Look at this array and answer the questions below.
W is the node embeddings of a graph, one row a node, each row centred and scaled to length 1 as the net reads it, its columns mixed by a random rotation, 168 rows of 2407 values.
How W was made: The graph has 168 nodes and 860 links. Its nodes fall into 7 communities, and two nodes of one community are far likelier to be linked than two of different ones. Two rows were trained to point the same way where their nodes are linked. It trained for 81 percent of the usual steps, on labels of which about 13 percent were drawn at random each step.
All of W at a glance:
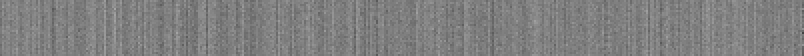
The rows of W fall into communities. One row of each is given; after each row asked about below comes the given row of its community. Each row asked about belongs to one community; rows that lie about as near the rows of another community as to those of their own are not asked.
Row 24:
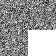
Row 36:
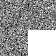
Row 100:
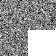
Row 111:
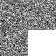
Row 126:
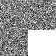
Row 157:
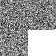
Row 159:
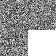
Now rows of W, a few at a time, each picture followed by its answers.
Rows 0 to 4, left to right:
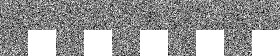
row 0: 24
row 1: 100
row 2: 100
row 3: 126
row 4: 24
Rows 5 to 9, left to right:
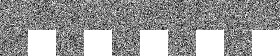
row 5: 126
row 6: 126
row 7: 36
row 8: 159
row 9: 24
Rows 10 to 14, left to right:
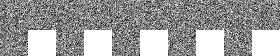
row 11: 111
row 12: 126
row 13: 126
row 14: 100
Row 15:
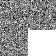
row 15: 157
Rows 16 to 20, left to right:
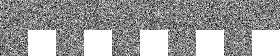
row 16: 126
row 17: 159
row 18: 159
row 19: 36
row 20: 36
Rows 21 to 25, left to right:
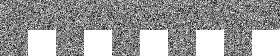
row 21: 24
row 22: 100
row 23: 36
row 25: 111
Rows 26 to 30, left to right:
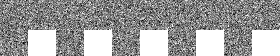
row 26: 157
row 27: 24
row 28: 111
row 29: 159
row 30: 159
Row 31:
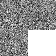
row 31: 100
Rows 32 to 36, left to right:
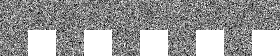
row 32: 100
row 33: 157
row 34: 36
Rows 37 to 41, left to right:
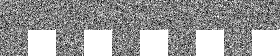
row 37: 36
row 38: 159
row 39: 111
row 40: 111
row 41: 157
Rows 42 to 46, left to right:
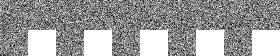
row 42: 111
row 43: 111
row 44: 159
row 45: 157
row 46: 36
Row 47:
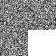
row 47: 126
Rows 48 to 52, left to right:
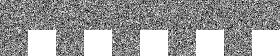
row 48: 24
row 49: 126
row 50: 159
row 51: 157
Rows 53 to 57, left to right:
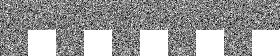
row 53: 126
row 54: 24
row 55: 157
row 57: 126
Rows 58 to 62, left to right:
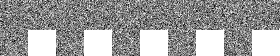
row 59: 126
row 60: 126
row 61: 111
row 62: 100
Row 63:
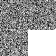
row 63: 157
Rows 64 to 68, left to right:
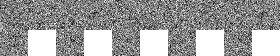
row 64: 159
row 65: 100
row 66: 159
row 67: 126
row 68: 100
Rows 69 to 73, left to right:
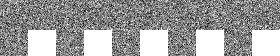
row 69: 36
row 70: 111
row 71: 100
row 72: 159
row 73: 157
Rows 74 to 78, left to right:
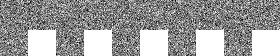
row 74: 159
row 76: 159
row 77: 157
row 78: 24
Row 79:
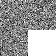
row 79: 126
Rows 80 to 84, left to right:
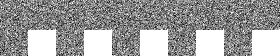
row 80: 126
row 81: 111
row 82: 126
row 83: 36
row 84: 111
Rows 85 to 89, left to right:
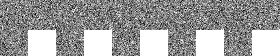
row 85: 36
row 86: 111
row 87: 126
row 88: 111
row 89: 24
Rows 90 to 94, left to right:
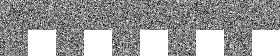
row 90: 24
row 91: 36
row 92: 157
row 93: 36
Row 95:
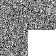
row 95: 24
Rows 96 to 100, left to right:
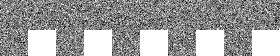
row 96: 100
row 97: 111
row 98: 126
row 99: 126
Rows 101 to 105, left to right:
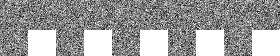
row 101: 36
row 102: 126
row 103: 126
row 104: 24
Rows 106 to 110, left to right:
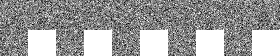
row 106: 159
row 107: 24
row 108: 111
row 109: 159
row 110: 100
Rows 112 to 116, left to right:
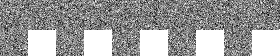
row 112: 36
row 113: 111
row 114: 157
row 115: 36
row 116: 157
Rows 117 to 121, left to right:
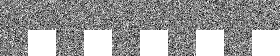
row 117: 100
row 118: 24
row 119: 126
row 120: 157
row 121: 126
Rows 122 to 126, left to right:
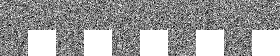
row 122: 24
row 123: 24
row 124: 126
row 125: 159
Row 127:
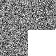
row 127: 36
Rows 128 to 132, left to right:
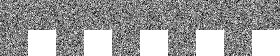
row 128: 111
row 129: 111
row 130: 100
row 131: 157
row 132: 111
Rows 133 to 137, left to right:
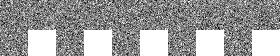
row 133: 157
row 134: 24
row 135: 111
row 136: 100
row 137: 100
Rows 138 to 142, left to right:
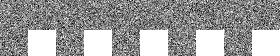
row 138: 126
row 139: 111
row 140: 126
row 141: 36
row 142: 100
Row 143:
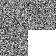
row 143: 36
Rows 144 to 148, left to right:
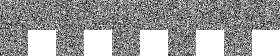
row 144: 36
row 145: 159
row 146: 36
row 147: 157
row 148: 159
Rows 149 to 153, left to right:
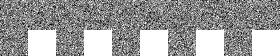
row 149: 100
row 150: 111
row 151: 100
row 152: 157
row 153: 126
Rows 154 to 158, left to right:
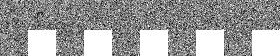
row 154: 100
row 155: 36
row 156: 157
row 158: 126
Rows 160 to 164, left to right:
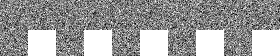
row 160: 36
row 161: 100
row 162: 100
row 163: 126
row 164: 100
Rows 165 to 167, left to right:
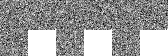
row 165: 100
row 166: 157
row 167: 111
